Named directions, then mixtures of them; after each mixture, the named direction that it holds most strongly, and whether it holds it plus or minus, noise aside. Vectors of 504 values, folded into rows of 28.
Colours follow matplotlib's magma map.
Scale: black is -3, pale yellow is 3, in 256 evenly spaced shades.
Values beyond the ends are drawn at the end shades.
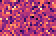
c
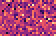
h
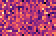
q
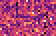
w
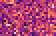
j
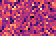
c, plus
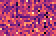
w, plus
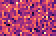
w, minus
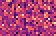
h, plus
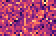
h, minus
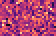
j, minus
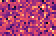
c, minus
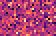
h, minus
